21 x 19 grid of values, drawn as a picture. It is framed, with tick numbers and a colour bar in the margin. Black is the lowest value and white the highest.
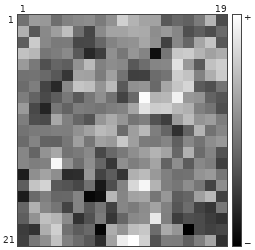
Overall the values sit about 50% of the way up the scale. Neither half mirrors the other. The histogram is bell-shaped.
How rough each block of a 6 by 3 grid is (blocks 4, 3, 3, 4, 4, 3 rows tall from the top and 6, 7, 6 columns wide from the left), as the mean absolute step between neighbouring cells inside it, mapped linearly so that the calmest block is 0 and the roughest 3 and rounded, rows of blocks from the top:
102 / 112 / 111 / 011 / 221 / 131
